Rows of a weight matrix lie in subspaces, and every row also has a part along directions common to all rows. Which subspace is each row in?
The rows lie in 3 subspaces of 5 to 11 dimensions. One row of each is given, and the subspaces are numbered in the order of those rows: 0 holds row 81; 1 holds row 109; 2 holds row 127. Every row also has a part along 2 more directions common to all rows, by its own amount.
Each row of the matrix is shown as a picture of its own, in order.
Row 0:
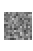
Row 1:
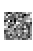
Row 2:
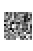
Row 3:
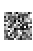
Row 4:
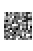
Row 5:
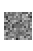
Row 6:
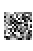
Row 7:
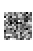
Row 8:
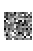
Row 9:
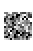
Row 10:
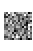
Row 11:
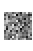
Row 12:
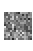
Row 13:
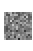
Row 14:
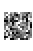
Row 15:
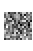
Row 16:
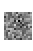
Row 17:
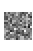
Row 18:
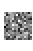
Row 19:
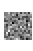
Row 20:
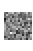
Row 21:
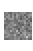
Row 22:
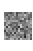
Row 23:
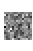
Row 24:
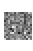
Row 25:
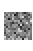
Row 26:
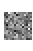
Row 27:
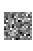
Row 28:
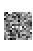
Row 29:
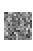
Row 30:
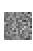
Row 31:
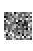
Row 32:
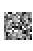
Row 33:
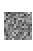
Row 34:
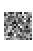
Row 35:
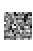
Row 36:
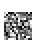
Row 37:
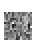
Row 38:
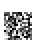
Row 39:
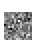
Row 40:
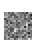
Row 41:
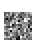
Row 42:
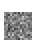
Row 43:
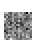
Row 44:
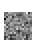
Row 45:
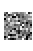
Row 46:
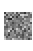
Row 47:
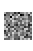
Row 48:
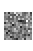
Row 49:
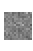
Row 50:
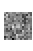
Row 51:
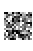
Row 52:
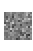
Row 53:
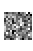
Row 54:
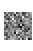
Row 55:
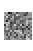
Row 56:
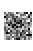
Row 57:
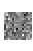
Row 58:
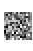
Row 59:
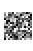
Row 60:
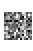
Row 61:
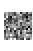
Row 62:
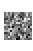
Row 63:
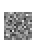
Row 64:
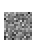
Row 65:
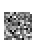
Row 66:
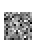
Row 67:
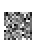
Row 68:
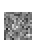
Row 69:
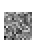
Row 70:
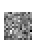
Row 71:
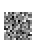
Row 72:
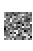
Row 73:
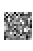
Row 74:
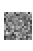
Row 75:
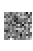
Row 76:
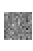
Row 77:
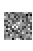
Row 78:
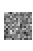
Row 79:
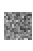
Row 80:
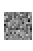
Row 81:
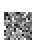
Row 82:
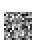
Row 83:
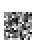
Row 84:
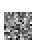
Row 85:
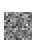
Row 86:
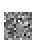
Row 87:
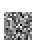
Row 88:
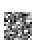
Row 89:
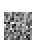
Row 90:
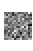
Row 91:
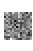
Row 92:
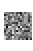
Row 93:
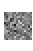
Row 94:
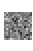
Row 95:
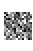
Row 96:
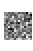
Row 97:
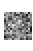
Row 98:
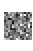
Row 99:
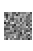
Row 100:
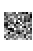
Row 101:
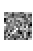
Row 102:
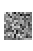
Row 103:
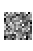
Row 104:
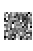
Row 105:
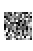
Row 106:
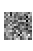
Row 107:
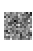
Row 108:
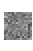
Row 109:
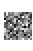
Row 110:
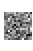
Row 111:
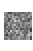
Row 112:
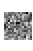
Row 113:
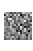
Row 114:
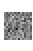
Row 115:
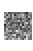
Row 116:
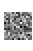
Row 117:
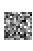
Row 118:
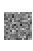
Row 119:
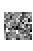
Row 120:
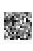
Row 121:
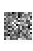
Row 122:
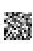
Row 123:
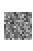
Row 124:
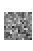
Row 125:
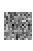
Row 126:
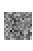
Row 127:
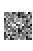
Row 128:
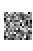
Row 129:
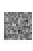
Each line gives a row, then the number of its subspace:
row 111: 2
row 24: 1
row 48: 0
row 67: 0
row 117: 0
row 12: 0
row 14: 0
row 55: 1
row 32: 2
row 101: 1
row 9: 0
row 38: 0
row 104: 1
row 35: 0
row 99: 1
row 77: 2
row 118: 2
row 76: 2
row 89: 1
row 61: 2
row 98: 0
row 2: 1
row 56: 2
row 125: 0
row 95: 0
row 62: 2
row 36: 2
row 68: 2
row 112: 1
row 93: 1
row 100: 1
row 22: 0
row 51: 2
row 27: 1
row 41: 2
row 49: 2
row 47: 0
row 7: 2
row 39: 1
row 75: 2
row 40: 1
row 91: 2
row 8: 1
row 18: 0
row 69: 0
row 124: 2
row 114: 0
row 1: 1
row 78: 2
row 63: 2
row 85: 1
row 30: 0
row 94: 2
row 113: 0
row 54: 0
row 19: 0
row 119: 2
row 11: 0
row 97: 2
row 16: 1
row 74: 2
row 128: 0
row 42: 0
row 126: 2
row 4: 0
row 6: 2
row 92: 0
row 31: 1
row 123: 0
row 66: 2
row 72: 1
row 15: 0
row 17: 1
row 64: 1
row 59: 1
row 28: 2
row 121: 2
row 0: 2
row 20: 1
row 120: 0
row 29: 2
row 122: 1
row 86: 1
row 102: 0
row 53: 2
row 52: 1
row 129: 2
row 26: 1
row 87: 0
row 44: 2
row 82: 0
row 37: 1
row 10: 1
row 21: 0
